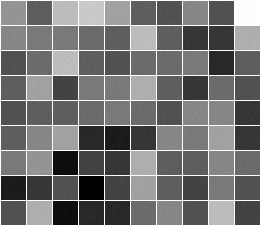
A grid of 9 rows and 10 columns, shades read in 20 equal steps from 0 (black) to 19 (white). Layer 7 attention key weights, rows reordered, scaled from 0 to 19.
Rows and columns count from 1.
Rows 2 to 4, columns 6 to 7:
14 7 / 8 8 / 13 7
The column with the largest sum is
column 6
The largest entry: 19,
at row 1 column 10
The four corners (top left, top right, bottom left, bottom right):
11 19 6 5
